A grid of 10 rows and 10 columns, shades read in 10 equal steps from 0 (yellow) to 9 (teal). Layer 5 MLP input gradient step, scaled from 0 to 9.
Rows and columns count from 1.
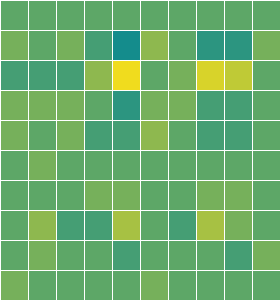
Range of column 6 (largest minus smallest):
2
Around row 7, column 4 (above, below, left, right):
6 7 6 5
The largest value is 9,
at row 2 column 5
